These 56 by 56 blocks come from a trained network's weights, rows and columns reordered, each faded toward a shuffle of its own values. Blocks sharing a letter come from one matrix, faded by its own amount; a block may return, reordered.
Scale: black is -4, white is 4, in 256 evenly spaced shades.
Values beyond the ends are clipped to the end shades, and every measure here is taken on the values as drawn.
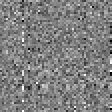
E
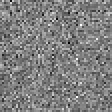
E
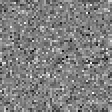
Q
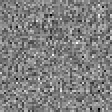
E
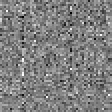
E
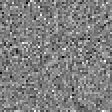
Q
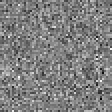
E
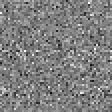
Q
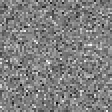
Q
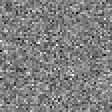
Q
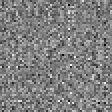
E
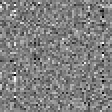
E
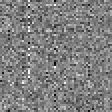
E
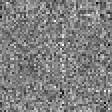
E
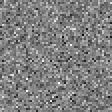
Q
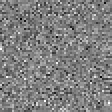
Q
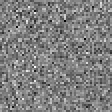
E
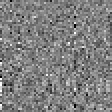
E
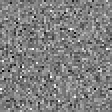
Q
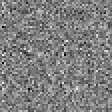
E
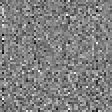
E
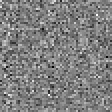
E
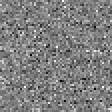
Q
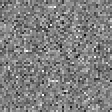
Q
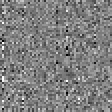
E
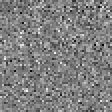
Q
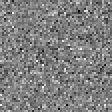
Q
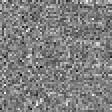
E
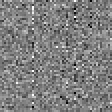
E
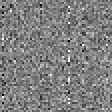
E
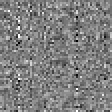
E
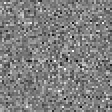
Q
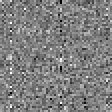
E
